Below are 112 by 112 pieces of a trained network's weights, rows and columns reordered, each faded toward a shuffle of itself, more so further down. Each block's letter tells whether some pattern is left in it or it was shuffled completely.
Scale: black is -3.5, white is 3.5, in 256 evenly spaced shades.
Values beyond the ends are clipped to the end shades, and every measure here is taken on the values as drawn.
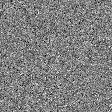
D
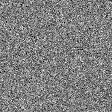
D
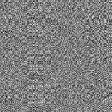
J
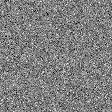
D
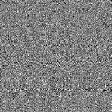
J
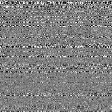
J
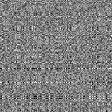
J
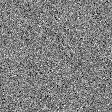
D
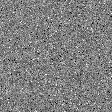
D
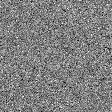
D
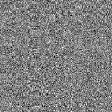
J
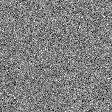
D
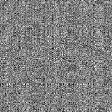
J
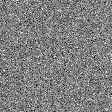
D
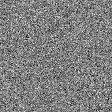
D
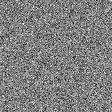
D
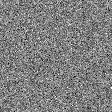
D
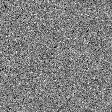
D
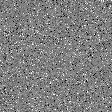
D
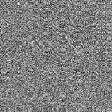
J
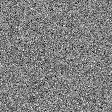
D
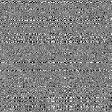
J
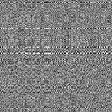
J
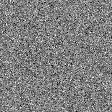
D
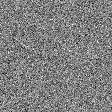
D
